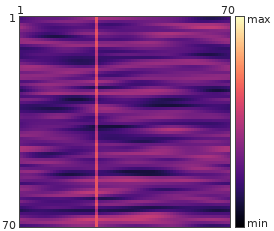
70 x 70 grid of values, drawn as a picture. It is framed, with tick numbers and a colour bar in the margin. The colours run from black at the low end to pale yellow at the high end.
Column 26 differs from the columns beside it. The grain runs across in streaks. Overall the values sit about 30% of the way up the scale. There is no overall slope.
